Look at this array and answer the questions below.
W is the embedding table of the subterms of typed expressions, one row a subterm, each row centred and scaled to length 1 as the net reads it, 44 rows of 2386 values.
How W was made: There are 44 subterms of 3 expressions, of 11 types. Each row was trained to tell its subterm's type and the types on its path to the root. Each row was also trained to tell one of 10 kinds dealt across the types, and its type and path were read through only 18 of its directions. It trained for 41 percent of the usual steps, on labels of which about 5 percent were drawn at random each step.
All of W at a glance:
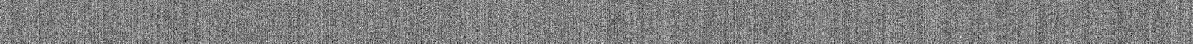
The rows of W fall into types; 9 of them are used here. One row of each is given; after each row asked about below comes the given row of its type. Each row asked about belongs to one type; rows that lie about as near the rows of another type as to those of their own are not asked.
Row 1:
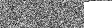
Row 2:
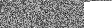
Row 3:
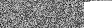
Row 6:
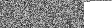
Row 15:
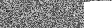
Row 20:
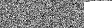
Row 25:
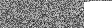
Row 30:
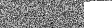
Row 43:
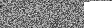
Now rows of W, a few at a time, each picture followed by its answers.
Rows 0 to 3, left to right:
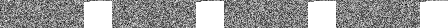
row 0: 2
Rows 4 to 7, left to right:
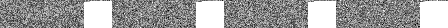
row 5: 20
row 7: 3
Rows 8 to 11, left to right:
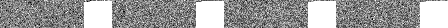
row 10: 25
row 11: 25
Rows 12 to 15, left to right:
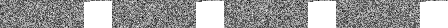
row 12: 3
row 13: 20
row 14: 20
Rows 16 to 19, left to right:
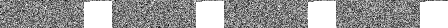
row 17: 25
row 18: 6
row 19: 43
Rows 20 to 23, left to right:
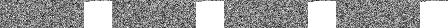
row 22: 43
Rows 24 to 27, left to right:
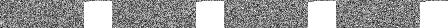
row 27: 43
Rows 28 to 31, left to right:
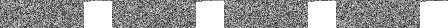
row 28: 6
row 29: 15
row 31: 30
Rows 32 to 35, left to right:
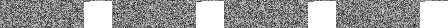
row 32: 6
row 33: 20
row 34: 2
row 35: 25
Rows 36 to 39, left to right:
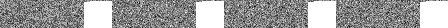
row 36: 25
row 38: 6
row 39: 15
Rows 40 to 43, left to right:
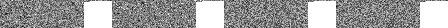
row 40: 43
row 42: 6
